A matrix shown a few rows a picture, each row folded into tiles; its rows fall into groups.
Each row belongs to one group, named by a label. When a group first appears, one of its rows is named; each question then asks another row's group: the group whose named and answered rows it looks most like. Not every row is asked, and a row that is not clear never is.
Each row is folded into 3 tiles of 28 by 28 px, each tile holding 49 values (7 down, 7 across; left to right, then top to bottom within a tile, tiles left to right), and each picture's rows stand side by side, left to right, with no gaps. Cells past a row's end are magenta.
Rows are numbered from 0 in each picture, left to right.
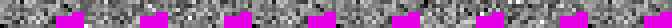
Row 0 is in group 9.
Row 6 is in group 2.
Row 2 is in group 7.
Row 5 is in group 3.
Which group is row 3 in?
9
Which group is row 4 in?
9
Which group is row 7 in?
9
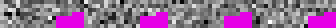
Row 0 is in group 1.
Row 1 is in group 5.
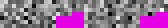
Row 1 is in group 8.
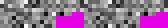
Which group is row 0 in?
5
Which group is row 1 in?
5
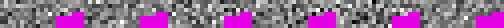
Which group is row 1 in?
2
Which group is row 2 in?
3
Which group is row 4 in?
5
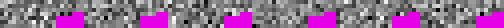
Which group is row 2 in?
5
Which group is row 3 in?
9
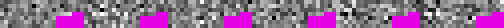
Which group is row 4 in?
1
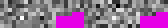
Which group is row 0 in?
7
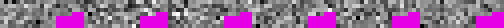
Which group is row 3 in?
8
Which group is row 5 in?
9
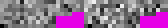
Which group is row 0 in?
9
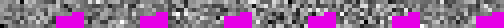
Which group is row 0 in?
9
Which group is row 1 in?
2
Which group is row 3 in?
5
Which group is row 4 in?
3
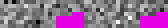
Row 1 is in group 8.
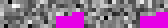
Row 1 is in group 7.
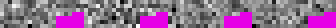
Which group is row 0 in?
8
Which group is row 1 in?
5
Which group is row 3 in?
9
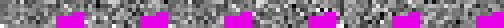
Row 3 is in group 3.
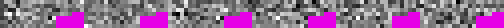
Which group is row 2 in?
1
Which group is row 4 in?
7
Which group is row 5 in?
5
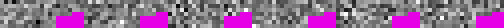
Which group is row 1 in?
2
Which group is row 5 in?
7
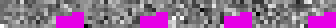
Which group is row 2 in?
5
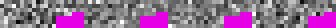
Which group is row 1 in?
2
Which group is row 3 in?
8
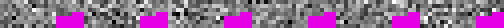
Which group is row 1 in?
3
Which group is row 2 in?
1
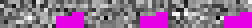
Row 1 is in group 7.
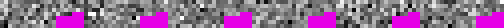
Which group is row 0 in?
8
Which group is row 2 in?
5
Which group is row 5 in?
8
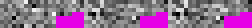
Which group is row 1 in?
1
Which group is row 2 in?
1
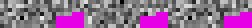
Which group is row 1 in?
5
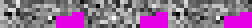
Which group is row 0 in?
1
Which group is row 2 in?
1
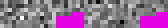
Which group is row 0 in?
7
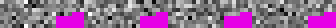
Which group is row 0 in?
5
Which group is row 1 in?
3
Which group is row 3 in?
3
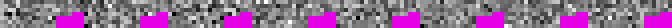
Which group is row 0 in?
1
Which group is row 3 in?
2
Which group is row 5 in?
9
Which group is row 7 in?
7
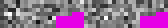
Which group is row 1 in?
7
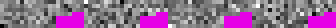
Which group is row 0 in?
9
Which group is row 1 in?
5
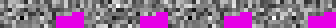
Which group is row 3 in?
7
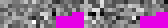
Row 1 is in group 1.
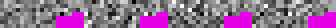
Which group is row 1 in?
8
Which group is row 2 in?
3
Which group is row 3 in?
3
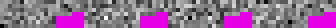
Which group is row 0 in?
9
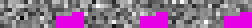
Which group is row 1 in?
8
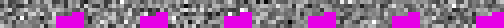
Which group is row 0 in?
7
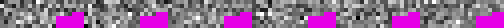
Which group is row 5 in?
2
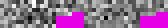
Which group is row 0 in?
5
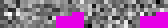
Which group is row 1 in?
8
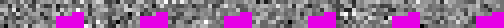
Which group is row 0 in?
8
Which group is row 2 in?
2
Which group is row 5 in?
9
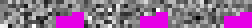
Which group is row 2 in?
5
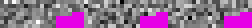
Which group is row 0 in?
2
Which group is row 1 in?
5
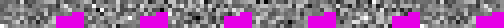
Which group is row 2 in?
5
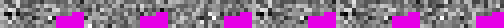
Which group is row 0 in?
1
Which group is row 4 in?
1
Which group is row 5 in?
7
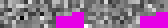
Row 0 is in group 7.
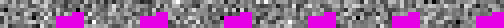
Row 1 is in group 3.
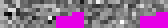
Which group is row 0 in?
1
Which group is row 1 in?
2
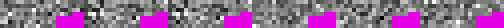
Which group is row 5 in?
2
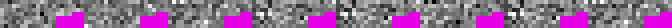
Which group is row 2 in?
2
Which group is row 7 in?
2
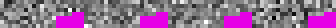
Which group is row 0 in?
3
